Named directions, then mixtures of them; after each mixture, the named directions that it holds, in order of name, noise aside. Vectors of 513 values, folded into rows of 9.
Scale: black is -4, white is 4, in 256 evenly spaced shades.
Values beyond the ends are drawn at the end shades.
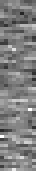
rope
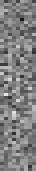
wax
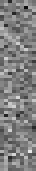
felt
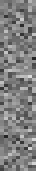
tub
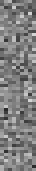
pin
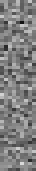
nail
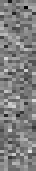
felt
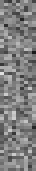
felt, wax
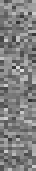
pin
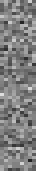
nail, pin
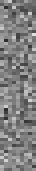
pin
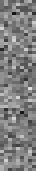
felt, nail, pin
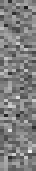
felt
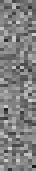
pin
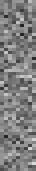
tub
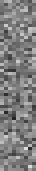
felt, tub, wax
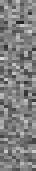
nail, pin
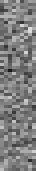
nail, tub, wax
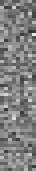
pin, tub, wax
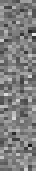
pin, tub, wax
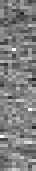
nail, rope, wax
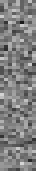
nail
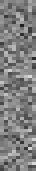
tub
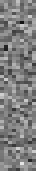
nail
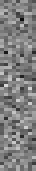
tub, wax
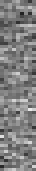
pin, rope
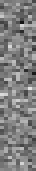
nail, rope, wax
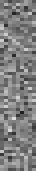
felt, pin, wax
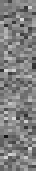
felt, tub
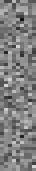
pin, tub, wax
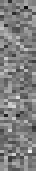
felt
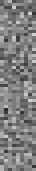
pin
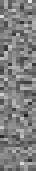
nail, tub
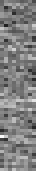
felt, pin, rope
